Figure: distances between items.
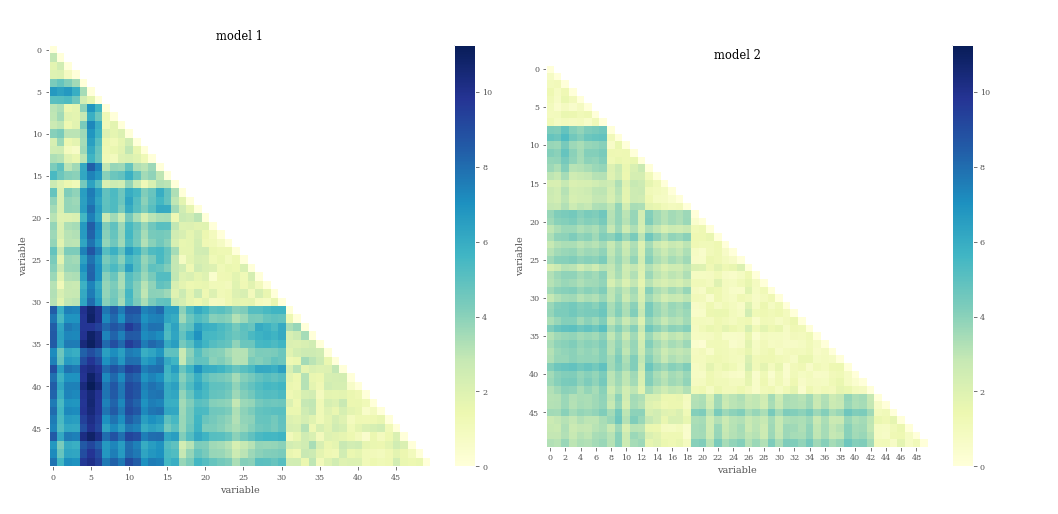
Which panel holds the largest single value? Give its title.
model 1
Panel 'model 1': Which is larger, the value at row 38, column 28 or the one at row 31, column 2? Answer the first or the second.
the second
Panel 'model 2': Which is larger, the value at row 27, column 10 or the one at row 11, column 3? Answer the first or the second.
the second
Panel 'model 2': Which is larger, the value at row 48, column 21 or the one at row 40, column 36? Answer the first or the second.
the first
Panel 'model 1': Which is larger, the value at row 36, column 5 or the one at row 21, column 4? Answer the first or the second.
the first
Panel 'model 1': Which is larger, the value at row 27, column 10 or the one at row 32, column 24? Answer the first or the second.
the first
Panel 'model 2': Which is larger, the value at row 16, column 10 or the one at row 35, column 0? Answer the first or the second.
the second
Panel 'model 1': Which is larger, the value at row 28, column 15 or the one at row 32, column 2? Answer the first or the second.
the second
